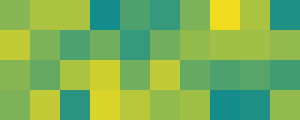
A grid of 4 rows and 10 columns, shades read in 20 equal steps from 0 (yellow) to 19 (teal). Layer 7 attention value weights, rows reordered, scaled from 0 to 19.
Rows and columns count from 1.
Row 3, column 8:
14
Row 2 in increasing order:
4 7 7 8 8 10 11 11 14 16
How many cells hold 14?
3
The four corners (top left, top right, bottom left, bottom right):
9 18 10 8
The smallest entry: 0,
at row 1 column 8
